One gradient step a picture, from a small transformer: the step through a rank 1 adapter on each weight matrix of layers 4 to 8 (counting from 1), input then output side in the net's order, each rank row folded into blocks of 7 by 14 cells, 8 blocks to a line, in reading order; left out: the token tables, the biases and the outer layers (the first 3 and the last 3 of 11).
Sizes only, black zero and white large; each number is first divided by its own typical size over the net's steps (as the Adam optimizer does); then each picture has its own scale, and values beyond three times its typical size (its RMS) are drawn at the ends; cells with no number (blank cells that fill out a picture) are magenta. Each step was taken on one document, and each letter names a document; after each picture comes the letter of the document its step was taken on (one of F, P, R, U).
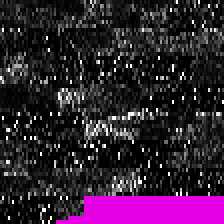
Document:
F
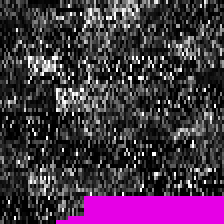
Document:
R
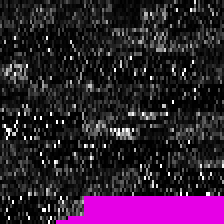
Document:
F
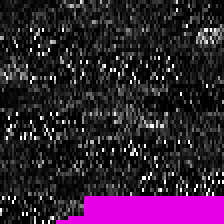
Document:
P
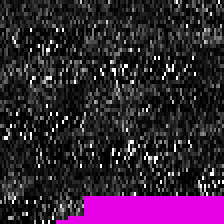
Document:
P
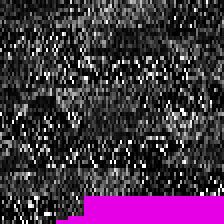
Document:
R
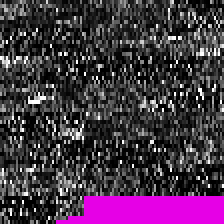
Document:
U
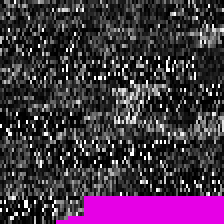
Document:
P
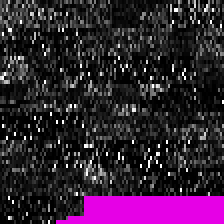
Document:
F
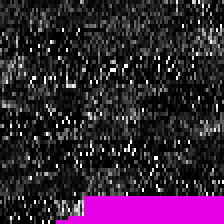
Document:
P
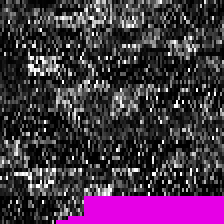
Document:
R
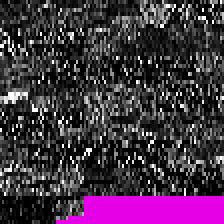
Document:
U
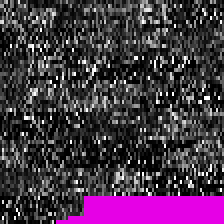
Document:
R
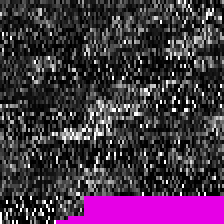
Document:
U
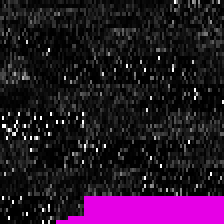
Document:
F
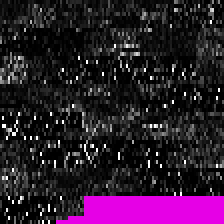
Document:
F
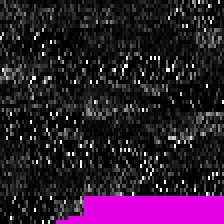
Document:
P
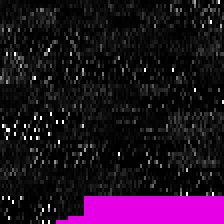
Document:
F
